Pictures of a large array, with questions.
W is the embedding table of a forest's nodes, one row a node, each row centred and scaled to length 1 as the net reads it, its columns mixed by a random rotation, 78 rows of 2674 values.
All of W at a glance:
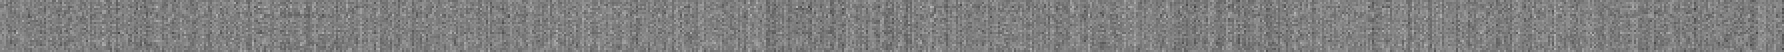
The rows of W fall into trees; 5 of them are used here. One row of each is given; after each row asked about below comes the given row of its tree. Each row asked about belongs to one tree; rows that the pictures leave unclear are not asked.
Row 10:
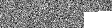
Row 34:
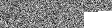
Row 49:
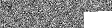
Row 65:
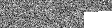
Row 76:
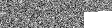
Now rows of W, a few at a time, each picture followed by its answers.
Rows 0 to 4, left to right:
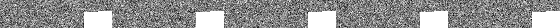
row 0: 65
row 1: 10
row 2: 76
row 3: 49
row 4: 65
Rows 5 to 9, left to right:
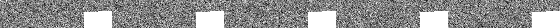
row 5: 76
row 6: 49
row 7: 76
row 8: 10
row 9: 10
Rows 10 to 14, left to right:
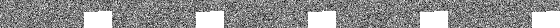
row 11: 10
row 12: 49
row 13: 49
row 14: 76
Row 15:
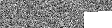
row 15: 65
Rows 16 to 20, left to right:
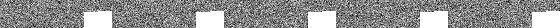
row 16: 10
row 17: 49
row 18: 65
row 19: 65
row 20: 49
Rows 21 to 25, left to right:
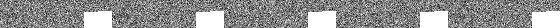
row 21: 34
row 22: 34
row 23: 65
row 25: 34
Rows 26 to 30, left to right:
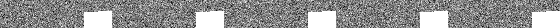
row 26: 34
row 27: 10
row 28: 76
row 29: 49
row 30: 10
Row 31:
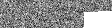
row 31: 10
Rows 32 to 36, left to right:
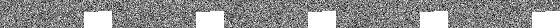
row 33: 49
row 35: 49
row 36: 65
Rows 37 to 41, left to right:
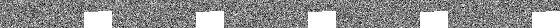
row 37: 76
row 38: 10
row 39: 49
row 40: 34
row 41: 65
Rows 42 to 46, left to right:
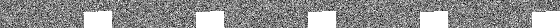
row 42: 49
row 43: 76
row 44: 10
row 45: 65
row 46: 65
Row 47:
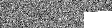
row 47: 49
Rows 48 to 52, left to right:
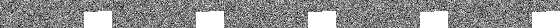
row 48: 49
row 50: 49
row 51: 10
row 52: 76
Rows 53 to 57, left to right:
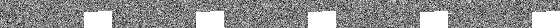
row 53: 34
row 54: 65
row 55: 10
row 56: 49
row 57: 76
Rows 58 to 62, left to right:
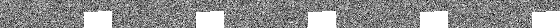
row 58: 10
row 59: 65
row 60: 10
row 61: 10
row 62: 65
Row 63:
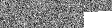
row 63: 10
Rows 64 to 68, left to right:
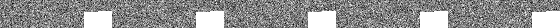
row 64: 65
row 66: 49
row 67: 65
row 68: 65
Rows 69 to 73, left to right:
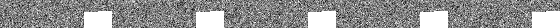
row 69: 65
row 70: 76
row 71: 34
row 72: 34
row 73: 49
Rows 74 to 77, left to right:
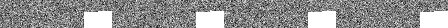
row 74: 65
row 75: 49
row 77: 34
